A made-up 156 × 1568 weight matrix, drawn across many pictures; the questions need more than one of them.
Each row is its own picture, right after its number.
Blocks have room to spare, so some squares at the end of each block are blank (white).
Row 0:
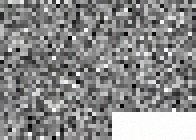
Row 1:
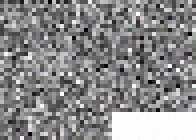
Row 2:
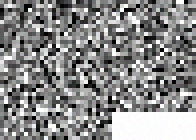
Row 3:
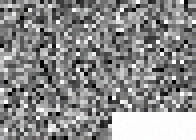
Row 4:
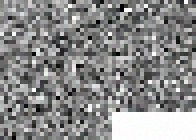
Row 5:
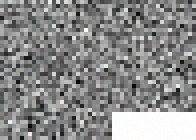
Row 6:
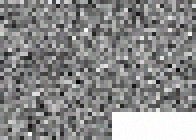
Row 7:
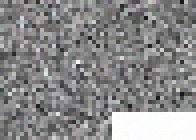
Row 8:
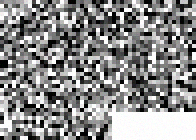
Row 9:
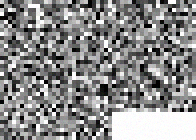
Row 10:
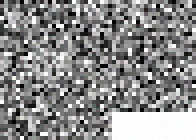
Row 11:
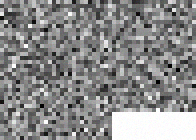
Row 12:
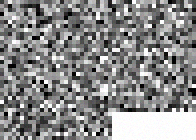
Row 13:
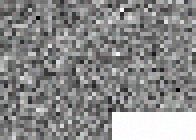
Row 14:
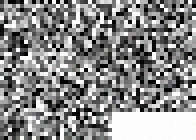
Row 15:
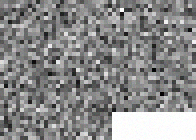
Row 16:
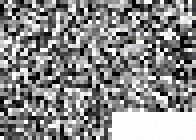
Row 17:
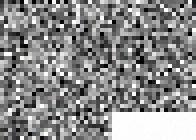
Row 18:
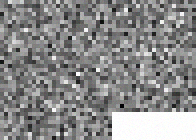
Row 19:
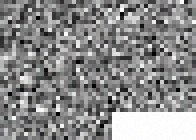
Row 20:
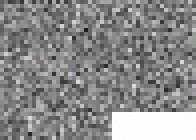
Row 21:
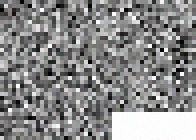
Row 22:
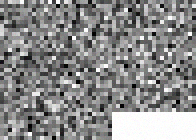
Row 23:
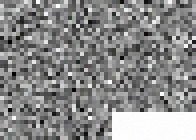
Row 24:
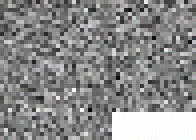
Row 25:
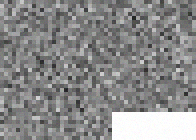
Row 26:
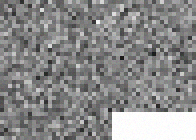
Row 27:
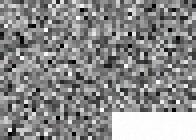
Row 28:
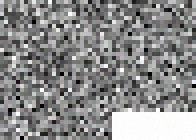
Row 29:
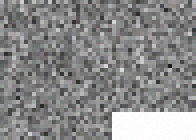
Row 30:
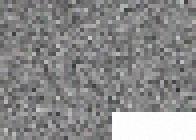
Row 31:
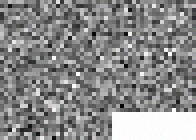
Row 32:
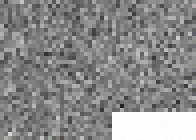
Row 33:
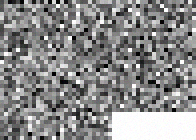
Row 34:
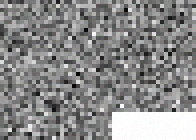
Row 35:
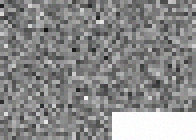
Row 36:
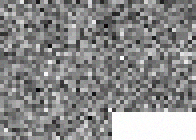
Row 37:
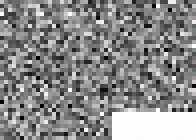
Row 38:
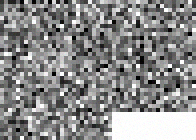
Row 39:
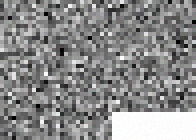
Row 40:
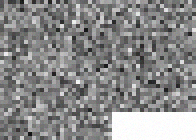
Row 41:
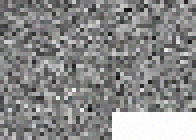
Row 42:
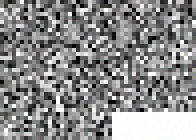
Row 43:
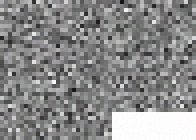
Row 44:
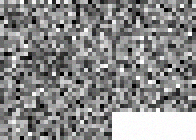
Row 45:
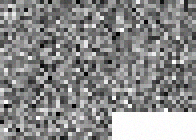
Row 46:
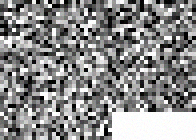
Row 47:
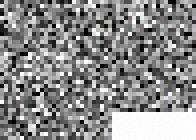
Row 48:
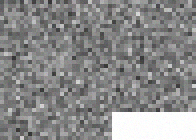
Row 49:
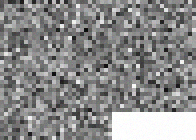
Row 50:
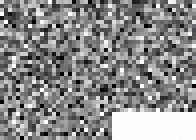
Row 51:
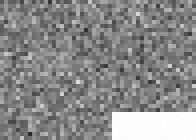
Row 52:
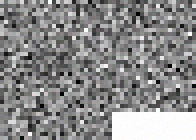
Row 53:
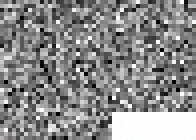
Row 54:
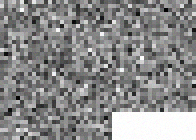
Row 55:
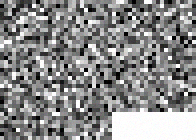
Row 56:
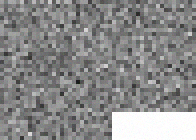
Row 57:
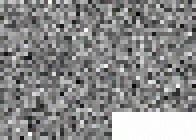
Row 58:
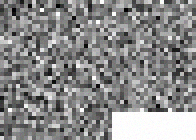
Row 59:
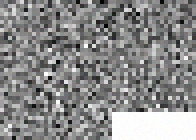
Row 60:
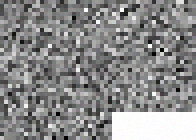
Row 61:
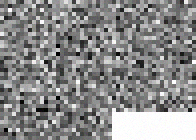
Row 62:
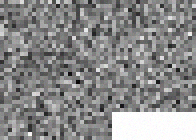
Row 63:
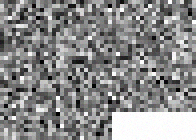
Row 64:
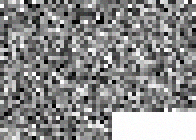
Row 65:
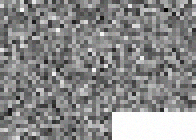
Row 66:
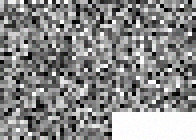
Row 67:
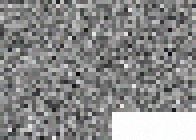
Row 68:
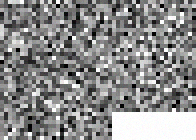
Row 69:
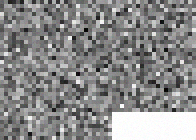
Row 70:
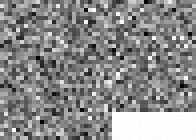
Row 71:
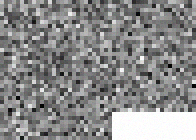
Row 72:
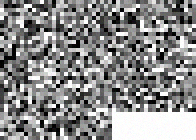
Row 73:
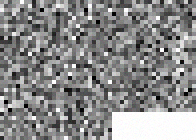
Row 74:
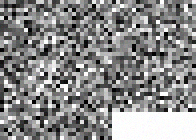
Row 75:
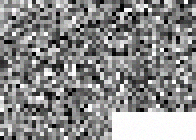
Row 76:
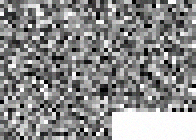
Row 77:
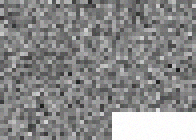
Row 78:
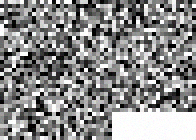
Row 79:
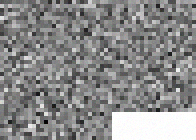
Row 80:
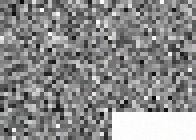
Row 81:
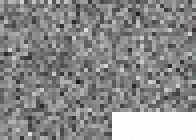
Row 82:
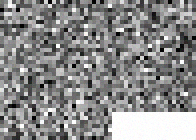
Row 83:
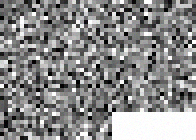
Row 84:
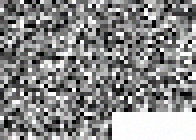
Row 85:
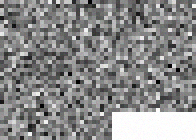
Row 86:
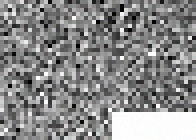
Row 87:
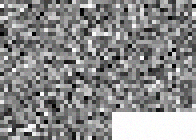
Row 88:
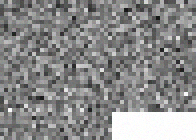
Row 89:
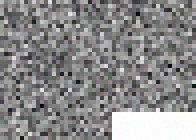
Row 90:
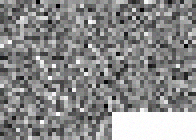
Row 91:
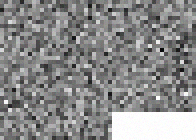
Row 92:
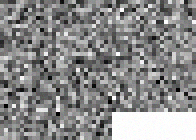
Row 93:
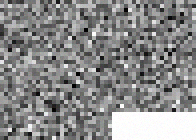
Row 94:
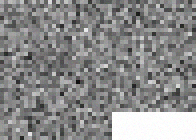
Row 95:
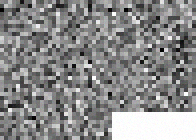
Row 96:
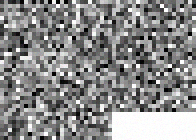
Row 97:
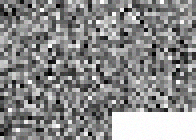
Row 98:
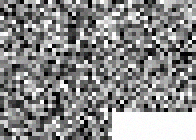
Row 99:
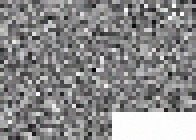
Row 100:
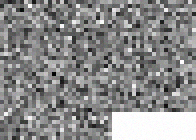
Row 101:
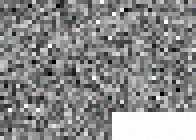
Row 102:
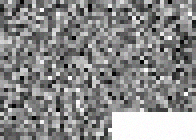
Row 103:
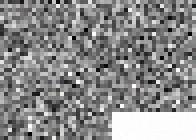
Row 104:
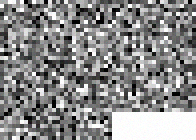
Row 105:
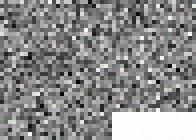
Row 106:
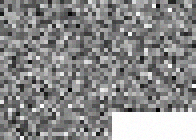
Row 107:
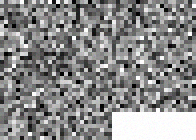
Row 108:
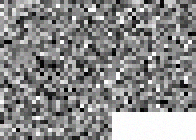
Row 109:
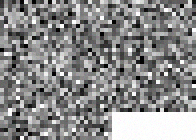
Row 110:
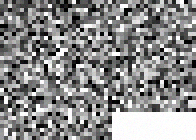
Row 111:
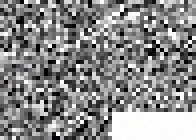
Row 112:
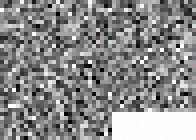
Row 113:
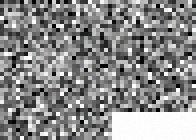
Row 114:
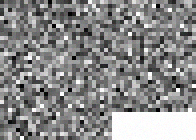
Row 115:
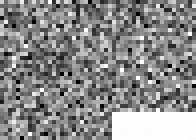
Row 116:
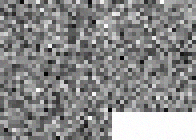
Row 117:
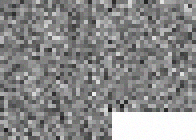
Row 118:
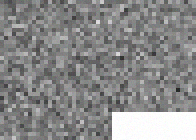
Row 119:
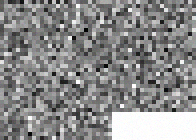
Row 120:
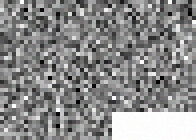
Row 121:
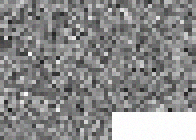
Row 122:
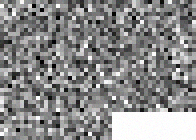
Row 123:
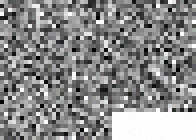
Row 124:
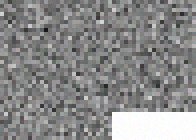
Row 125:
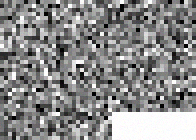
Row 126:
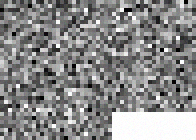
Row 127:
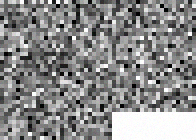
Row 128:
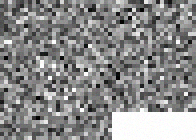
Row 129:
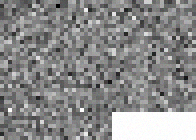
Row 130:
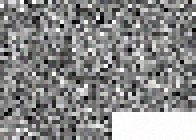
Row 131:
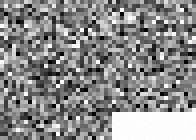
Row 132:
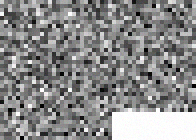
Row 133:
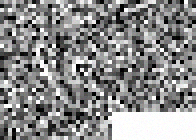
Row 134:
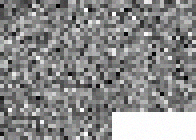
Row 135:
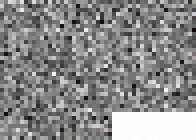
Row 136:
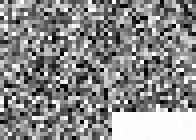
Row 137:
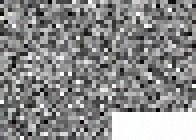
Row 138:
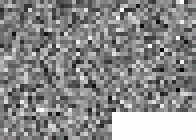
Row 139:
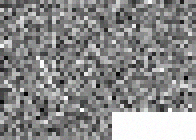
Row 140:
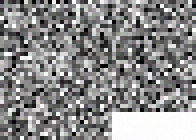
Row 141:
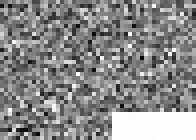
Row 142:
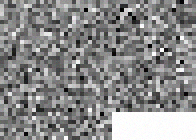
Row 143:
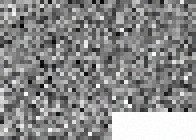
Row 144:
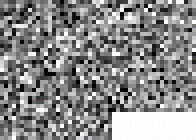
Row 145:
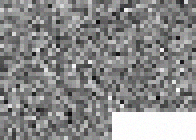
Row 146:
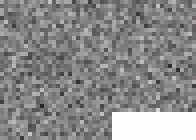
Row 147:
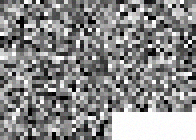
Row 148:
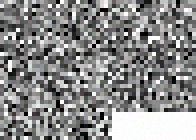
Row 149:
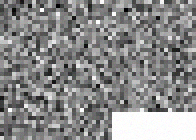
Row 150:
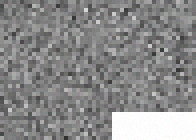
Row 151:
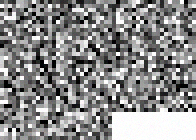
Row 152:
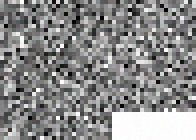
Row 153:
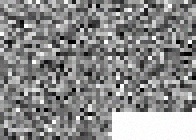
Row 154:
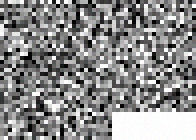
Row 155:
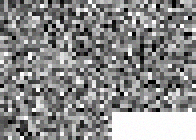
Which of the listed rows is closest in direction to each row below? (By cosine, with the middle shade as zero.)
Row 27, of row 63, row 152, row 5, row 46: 46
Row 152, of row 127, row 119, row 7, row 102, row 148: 127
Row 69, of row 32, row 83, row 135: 83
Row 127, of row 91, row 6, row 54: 6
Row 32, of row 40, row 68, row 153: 68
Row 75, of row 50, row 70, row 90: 70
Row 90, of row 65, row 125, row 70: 125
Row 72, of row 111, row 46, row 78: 46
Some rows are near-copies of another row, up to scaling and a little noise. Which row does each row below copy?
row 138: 2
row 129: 134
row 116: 98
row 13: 144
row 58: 149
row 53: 3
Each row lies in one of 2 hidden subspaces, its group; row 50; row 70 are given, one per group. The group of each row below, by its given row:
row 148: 70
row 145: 70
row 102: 70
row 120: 70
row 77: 50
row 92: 70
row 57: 50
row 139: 70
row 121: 70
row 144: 70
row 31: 50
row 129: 70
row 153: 70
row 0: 50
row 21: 70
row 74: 70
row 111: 70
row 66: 50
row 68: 50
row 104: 50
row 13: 70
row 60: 70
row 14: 50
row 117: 70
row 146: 50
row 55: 70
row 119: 50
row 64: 50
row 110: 70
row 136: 70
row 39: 70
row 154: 50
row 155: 50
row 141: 50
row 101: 70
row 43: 70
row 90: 70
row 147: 70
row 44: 50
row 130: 50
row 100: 50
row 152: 50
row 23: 70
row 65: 50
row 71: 50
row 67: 50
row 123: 50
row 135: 50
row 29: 50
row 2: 70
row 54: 50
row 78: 50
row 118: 70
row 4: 70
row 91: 70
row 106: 50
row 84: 70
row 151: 70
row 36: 70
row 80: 70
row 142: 70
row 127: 50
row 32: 50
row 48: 50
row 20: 50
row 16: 70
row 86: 70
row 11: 50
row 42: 70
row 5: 50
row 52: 50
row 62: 50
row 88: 70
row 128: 70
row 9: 50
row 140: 50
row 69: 50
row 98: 70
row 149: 70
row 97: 70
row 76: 50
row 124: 50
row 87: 50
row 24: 70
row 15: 70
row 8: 70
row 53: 70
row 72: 70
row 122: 70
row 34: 50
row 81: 50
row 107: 50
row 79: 50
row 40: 50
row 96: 50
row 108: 70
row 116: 70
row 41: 70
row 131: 70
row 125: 70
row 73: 70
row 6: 50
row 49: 50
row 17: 50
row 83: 70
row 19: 70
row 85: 50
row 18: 50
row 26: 70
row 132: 50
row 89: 50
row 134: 70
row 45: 70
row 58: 70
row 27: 50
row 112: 70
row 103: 50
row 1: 50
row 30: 70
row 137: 50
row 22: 50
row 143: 70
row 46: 70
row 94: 50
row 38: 50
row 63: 70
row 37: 50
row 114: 50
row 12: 50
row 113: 50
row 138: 70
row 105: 50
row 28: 50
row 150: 70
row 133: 70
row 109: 50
